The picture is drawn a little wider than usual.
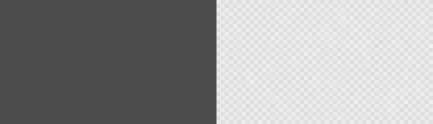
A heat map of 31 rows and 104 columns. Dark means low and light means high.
It is made of 1 by 2 panels. Panel 1,1: low, flat. Panel 1,2: very high, checkered, faint in contrast.
